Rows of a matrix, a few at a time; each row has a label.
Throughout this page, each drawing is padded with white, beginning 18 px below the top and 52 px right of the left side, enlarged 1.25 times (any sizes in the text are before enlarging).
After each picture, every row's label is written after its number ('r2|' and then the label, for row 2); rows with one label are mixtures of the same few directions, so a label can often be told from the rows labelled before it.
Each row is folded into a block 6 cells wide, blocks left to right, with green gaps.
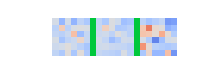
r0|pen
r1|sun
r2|sun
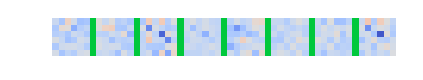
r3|sun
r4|sun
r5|pen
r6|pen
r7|sun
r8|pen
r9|pen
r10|pen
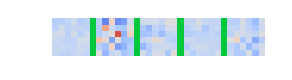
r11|sun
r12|pen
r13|sun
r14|sun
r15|pen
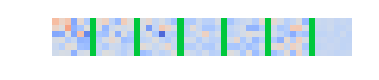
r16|sun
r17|sun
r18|pen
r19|pen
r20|pen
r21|pen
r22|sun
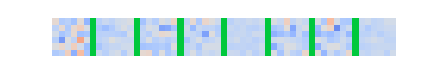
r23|pen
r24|sun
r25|pen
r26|pen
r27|pen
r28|sun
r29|sun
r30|sun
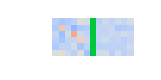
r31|pen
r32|pen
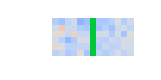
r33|sun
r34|sun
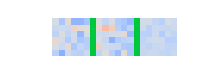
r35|pen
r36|sun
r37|sun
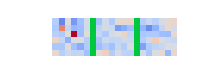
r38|pen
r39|pen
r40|sun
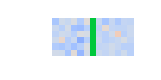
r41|pen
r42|pen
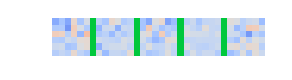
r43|sun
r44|sun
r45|sun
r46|sun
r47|pen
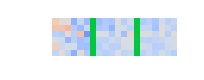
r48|sun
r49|sun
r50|sun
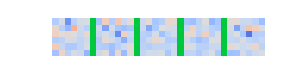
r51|sun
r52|pen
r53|sun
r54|sun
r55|pen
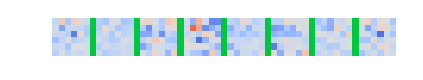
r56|pen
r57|sun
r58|sun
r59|sun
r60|sun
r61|sun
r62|sun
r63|pen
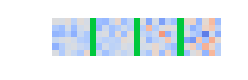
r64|sun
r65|sun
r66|pen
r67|pen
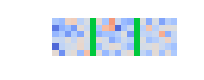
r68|sun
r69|sun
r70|pen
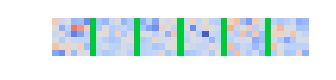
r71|pen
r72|sun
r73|sun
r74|pen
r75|sun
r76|sun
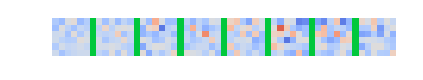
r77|sun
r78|pen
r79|sun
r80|pen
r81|sun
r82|sun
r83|sun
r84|sun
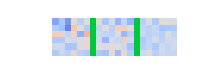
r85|sun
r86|pen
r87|pen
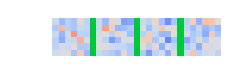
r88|pen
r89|sun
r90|pen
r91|pen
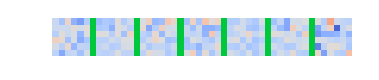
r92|pen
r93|sun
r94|sun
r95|pen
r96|pen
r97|sun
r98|sun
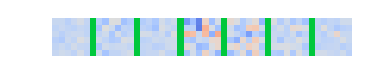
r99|pen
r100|sun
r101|sun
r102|sun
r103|pen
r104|pen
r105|pen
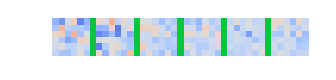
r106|sun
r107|sun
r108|sun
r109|sun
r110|pen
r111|sun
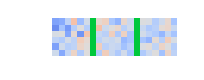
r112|sun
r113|sun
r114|pen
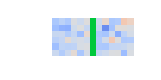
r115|sun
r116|sun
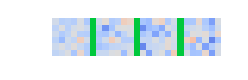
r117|pen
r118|sun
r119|sun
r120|pen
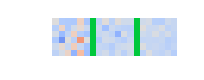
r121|pen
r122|pen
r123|sun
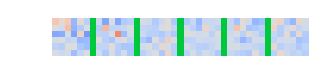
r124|sun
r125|pen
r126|pen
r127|sun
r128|sun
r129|sun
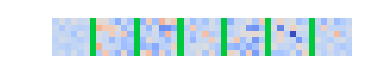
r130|pen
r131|sun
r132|pen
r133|pen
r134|pen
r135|pen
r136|pen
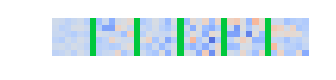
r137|pen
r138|sun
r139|pen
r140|pen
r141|sun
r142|sun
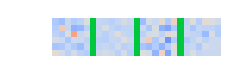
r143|pen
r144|pen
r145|pen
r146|pen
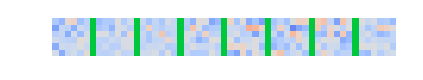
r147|sun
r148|sun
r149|pen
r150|sun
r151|pen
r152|pen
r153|sun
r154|pen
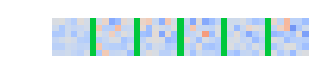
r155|sun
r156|sun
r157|sun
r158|pen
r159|pen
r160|sun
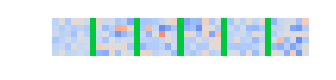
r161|pen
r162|pen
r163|pen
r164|sun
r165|pen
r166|pen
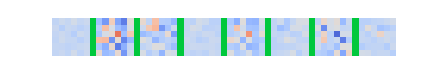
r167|pen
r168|pen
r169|sun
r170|sun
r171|pen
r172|sun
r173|pen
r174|pen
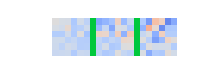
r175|sun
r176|sun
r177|sun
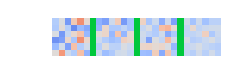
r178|pen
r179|sun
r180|pen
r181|pen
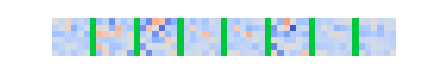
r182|sun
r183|sun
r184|sun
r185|pen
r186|pen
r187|sun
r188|pen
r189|sun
